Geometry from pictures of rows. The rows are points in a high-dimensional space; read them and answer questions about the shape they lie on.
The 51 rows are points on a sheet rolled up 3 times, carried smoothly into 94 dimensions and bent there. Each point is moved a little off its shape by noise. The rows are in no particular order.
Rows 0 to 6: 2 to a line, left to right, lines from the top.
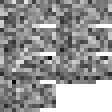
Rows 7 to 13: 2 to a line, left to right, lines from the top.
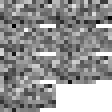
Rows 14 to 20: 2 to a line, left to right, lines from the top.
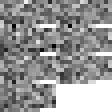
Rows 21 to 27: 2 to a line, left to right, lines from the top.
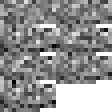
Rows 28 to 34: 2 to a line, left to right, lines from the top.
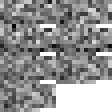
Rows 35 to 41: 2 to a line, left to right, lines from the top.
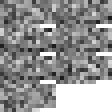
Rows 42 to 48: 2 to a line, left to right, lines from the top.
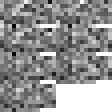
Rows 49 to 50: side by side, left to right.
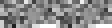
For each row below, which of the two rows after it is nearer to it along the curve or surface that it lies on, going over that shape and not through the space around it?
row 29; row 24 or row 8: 8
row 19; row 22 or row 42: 42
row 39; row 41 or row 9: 9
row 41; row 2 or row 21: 21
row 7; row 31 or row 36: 36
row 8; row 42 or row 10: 42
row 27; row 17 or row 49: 49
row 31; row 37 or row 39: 37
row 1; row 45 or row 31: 45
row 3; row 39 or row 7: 39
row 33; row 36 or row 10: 36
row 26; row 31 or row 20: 20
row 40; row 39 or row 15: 39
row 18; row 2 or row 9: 9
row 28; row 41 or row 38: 38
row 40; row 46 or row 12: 46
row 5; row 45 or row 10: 45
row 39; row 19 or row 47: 47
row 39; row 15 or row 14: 14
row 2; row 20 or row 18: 20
